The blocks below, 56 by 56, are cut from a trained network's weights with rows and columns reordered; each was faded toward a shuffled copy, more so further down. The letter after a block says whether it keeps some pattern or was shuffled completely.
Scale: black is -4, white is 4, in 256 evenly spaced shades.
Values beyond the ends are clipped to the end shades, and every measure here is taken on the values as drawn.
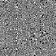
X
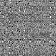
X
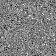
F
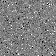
F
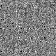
X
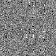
X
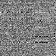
X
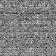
X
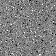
F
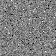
F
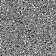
F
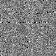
X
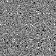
X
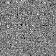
X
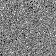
F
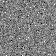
F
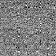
X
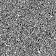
F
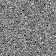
F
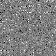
X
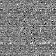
X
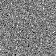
F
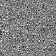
X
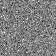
F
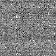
X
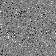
X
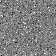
F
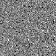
X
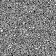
F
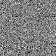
X
